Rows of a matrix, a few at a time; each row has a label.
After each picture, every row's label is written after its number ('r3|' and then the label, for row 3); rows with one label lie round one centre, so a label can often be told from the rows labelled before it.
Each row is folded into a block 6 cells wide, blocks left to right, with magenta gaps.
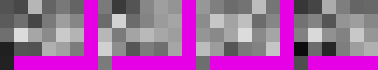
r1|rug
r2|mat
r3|mat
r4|rug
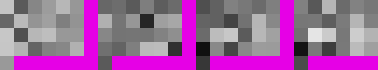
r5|mat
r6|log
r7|rug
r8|rug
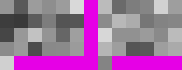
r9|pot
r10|mat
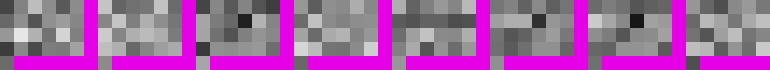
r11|rug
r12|mat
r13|log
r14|mat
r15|pot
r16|log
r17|log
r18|mat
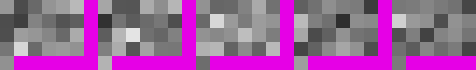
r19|pot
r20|pot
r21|mat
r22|log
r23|log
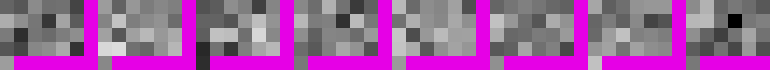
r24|log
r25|mat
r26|rug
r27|log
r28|mat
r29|log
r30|pot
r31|log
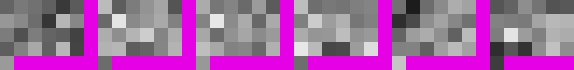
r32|log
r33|mat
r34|mat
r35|mat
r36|pot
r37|rug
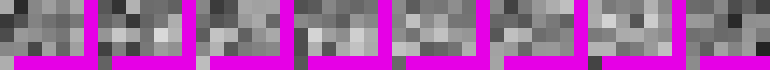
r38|pot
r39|rug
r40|pot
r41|rug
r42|mat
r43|pot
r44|mat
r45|log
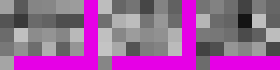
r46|pot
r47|mat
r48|log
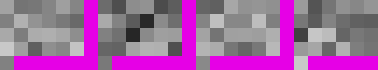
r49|mat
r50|log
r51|mat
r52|pot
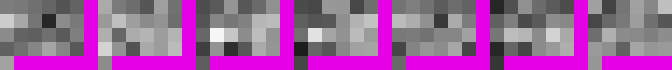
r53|log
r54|mat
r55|rug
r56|rug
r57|log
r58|rug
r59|pot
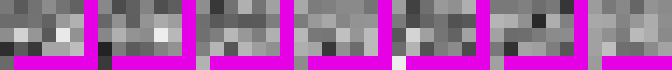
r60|rug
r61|rug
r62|pot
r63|mat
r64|pot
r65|log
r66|mat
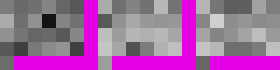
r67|log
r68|mat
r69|mat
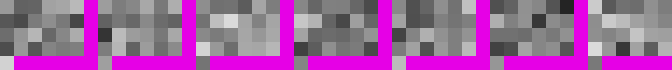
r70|pot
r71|pot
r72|mat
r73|log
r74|pot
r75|log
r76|mat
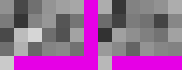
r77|pot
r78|pot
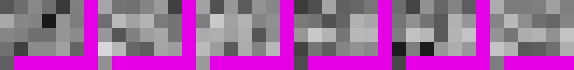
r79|log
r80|mat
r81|mat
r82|rug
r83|rug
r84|mat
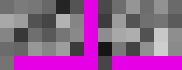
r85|log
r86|rug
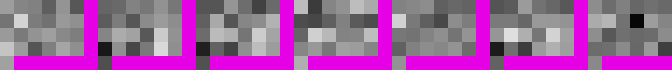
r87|mat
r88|rug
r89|rug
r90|pot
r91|log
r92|rug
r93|log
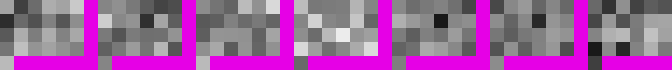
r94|pot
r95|log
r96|pot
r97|mat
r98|log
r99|log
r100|rug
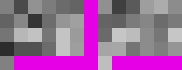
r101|rug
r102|pot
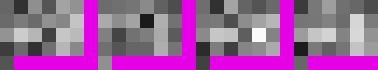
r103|rug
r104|log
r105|rug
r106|rug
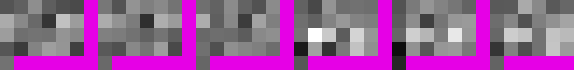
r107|log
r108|log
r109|log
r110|rug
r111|rug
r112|rug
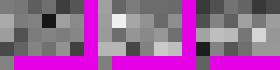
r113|log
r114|mat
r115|rug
